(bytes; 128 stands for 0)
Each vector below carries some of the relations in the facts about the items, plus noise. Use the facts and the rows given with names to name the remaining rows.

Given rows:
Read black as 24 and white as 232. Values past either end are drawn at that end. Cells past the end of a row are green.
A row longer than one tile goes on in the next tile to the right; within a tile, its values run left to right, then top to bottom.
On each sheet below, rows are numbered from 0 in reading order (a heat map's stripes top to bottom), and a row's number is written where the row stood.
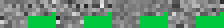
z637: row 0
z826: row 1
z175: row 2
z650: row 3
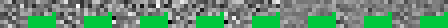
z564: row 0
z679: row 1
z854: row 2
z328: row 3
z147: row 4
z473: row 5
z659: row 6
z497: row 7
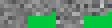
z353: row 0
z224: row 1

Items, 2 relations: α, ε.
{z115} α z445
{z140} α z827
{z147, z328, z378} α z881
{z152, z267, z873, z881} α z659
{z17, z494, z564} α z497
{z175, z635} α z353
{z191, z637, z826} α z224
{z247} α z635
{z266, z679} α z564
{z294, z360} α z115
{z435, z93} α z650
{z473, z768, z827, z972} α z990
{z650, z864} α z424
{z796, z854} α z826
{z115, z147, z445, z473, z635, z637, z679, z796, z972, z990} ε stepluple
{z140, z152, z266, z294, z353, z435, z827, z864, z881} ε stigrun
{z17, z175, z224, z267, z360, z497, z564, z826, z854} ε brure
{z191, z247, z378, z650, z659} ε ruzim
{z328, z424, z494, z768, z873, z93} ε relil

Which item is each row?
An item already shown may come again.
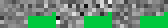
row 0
z224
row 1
z796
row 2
z17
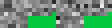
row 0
z650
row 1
z826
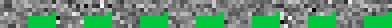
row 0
z650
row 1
z854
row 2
z435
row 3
z191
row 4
z267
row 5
z378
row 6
z93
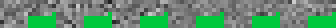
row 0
z267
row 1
z494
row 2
z152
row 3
z353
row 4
z360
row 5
z424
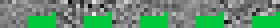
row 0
z768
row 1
z266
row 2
z873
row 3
z247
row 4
z881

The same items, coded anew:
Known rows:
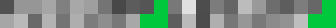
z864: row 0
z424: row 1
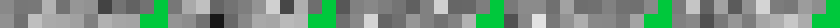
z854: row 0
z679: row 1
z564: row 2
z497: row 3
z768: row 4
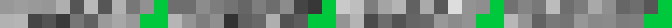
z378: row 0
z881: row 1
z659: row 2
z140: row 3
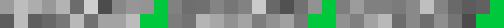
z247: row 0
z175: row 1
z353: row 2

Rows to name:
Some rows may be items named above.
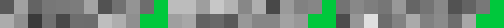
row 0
z328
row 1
z191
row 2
z497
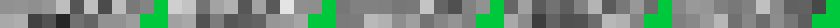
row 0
z378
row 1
z659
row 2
z175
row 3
z328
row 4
z353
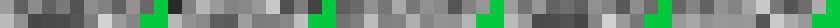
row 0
z147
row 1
z266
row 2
z17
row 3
z147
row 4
z360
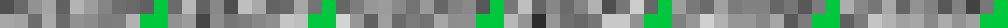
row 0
z435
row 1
z93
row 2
z152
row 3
z873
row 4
z224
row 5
z826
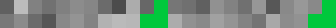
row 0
z494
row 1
z267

